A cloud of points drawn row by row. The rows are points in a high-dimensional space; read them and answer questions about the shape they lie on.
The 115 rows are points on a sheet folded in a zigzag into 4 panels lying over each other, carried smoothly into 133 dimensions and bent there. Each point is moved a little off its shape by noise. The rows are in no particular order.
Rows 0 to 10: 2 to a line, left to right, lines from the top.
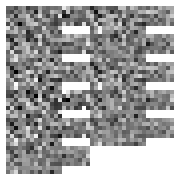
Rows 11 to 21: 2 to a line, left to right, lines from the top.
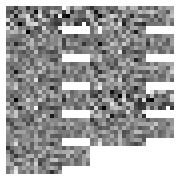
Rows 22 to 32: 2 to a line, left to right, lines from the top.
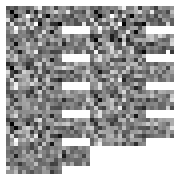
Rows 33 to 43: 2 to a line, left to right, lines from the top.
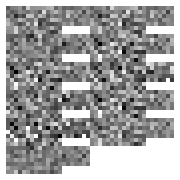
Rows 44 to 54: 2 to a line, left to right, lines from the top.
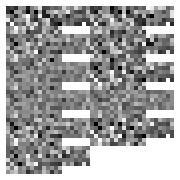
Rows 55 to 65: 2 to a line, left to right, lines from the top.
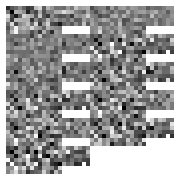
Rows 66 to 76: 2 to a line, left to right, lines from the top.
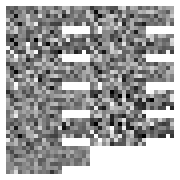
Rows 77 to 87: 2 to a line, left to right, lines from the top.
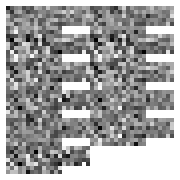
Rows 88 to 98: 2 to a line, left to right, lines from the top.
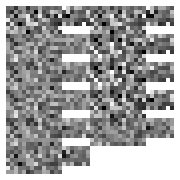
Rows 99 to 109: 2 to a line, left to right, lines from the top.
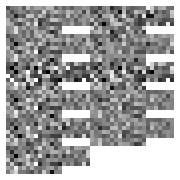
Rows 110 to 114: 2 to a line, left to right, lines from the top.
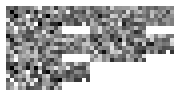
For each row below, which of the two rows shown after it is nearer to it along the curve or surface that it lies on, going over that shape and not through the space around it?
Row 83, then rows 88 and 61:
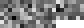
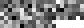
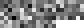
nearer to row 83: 88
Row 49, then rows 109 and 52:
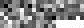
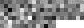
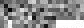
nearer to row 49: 109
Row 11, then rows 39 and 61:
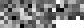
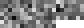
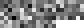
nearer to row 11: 39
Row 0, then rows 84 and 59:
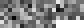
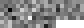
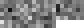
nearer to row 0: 59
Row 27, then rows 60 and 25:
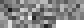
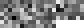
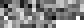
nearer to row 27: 25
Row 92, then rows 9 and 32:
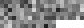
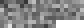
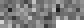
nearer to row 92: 9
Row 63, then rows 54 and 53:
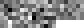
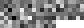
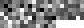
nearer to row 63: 53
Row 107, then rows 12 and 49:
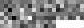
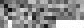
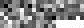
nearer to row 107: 49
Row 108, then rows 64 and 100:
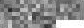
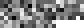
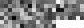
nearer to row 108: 64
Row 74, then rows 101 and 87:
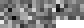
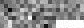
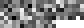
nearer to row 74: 87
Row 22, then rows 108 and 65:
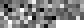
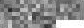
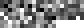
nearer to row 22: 65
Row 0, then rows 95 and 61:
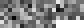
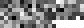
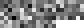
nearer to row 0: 95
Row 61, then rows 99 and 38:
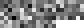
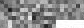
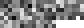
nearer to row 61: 38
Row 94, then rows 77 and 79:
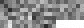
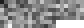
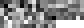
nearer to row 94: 77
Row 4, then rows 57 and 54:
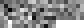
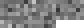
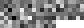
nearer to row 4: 54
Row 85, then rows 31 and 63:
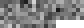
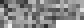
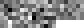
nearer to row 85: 31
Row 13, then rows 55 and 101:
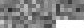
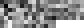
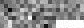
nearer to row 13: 101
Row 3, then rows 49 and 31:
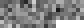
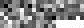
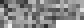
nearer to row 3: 31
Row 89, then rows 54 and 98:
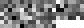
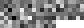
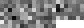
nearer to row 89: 98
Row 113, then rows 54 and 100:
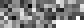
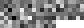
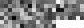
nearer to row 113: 54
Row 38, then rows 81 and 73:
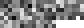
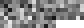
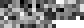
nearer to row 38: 73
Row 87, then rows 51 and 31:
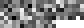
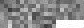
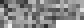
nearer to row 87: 51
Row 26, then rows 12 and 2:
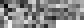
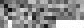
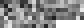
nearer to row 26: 12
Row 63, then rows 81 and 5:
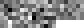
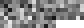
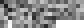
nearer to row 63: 5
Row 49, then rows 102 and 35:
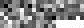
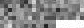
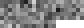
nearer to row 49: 102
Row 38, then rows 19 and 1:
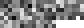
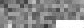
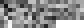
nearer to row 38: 19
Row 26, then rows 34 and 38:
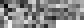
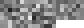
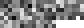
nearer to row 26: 34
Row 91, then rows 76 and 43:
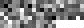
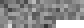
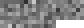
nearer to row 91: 76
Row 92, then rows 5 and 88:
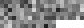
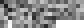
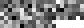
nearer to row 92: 88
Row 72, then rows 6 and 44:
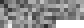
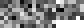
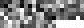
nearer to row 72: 44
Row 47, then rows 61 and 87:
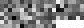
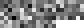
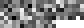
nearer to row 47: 87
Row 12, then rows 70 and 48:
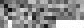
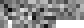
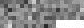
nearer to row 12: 70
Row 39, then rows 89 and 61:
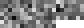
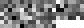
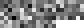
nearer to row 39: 89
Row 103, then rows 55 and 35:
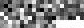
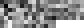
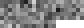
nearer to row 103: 55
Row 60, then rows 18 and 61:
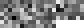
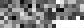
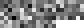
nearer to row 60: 18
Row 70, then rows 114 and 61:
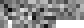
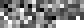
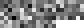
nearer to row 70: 114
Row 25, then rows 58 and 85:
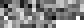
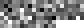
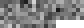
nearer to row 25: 58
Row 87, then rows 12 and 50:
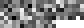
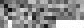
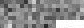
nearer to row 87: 50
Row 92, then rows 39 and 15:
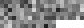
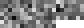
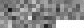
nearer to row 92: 15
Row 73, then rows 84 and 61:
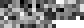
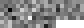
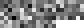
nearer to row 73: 61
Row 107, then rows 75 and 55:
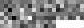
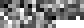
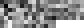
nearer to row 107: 75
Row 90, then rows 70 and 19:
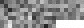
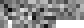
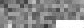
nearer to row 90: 19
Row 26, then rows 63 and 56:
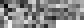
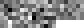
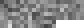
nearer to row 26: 63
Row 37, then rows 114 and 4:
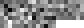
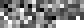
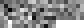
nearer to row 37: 4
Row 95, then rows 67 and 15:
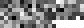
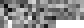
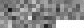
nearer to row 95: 15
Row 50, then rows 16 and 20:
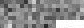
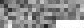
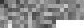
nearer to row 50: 20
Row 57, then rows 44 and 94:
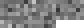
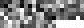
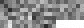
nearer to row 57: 94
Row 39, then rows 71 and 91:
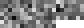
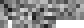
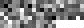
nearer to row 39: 91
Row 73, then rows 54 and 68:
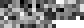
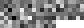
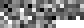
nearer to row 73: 54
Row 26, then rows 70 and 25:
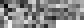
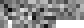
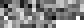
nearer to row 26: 70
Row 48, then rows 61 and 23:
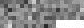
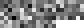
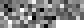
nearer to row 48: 61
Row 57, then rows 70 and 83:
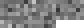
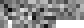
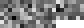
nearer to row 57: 83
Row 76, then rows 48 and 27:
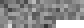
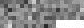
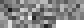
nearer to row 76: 48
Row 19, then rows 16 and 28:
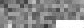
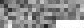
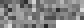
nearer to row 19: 28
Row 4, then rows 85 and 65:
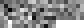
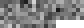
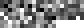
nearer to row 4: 65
